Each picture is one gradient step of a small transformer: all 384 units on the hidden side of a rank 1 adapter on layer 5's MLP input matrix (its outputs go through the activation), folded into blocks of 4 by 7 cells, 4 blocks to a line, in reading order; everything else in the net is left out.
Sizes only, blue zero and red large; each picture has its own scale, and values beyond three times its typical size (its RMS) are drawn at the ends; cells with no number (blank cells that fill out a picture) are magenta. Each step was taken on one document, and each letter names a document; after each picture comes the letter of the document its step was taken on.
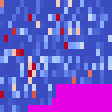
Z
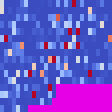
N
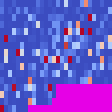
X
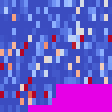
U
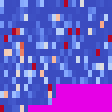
N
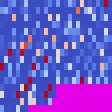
U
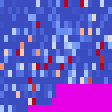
X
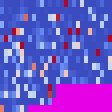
N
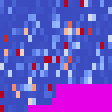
X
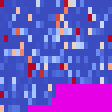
Z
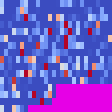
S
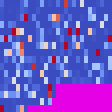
N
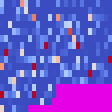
S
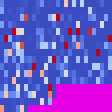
N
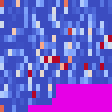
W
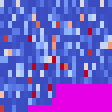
W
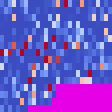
U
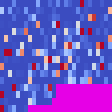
X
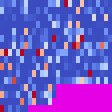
U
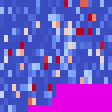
X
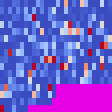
W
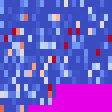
N
